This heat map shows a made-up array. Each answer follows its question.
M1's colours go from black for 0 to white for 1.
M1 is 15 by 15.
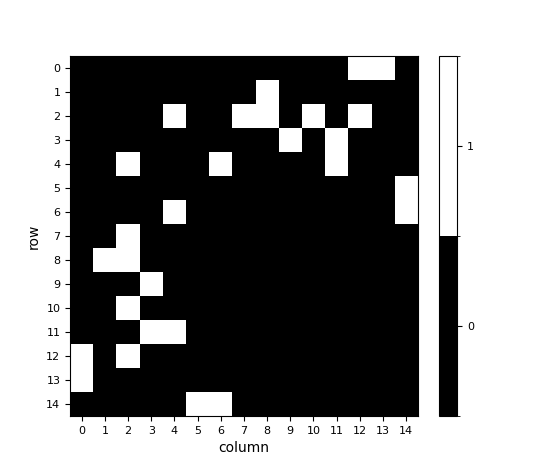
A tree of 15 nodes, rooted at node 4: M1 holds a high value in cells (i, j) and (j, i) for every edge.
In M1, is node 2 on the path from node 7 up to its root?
yes
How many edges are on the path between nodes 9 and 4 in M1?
3
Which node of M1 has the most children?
2
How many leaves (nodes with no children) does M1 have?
6
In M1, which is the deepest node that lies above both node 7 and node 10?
2
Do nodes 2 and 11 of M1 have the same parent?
yes
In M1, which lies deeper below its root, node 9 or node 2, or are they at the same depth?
node 9
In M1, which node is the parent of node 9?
3
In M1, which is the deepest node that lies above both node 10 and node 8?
2
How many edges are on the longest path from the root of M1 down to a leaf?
4
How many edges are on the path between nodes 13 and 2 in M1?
3
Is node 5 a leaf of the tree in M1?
yes
